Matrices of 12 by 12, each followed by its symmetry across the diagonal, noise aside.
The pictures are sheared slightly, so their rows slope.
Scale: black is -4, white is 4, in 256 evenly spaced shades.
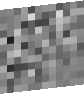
antisymmetric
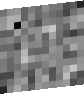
symmetric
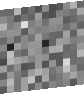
neither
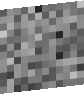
neither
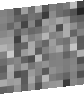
neither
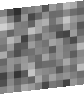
antisymmetric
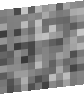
antisymmetric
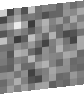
symmetric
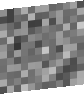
symmetric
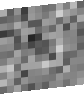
symmetric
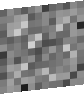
symmetric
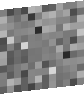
antisymmetric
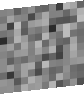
neither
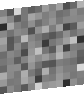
antisymmetric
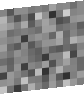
neither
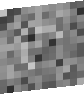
symmetric
